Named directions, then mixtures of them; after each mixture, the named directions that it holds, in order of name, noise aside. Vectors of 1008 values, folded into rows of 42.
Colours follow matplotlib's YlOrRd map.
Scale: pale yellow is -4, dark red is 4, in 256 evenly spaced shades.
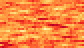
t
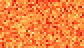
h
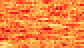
t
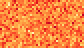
h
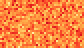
h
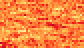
h, t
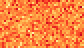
h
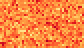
h, t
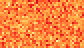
h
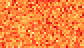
h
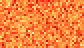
h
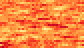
t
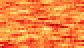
t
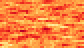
t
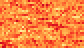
h, t
